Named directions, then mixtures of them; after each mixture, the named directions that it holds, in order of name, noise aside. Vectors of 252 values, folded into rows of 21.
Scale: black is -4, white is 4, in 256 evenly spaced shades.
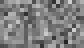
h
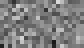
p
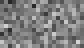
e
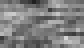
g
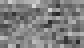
e, g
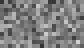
e, h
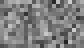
h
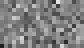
h, p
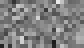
p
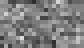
g, p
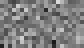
p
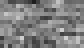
g, p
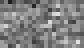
e, g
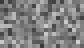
e, h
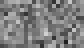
h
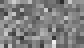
h, p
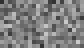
e, h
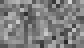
h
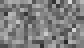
h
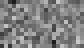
e, p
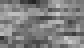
g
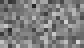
e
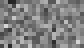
e, p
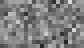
h
